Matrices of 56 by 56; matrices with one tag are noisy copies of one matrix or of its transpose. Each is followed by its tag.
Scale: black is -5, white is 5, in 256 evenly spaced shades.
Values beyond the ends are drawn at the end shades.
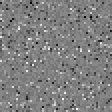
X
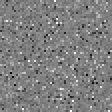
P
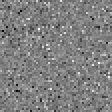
X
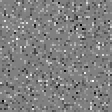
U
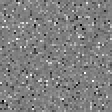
U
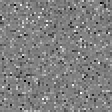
U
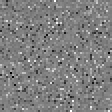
P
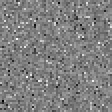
U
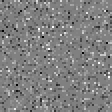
X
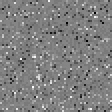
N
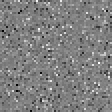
X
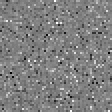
P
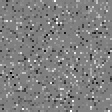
P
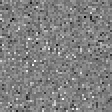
X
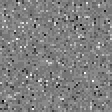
U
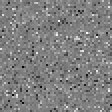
N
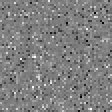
N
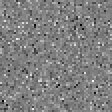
U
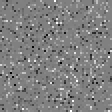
P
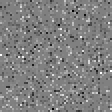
P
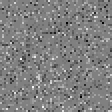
N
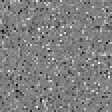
X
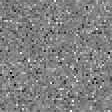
P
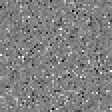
P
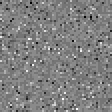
X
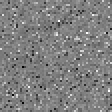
N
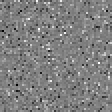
X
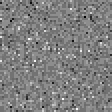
X
